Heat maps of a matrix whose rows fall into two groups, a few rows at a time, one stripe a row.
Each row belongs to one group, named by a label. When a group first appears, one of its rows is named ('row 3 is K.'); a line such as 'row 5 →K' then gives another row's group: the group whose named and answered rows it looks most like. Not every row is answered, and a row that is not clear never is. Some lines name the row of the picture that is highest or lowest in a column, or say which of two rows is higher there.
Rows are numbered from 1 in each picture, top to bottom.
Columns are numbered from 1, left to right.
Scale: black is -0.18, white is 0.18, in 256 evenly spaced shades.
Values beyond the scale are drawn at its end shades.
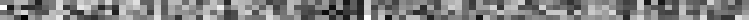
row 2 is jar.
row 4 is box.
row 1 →jar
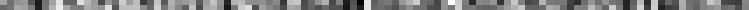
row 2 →jar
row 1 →jar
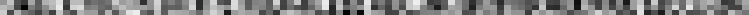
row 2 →box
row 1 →box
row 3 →jar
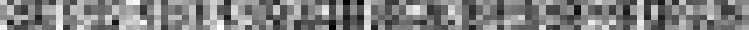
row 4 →jar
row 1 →jar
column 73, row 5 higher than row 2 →Yes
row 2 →box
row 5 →jar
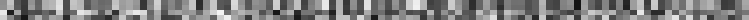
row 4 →box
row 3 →jar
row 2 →box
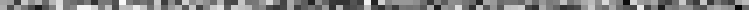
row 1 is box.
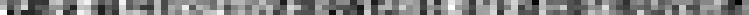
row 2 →jar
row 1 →jar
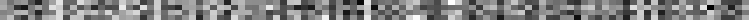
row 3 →jar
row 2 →box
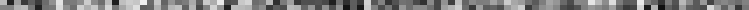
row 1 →jar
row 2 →jar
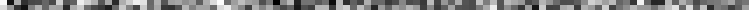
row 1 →jar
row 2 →box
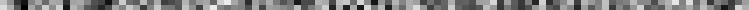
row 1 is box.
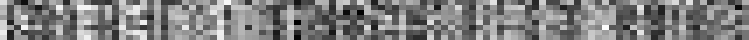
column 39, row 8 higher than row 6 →No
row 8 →jar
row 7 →jar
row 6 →box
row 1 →box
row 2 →jar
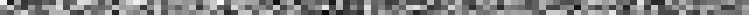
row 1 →jar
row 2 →box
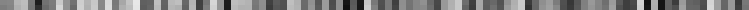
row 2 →jar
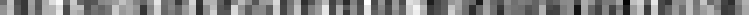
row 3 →box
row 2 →box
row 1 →box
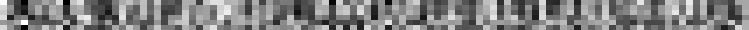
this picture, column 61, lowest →4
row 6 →box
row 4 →jar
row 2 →box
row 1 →box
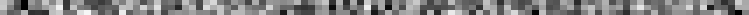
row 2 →box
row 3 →jar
